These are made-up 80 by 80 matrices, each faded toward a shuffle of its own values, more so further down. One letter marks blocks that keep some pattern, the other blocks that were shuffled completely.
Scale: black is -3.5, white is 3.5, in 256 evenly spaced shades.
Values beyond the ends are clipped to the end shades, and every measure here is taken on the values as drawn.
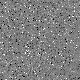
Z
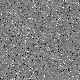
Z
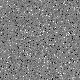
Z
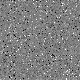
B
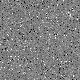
Z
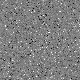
Z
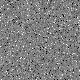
Z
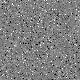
Z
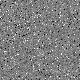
Z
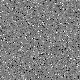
B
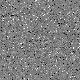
B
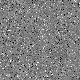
Z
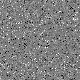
B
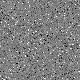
Z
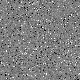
B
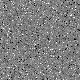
Z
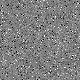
B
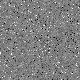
Z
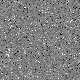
Z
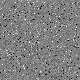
Z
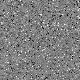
B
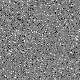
B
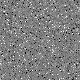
B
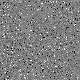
B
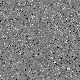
Z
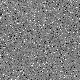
Z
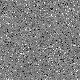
Z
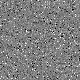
B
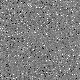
Z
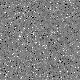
B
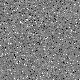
Z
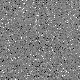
B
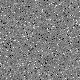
Z
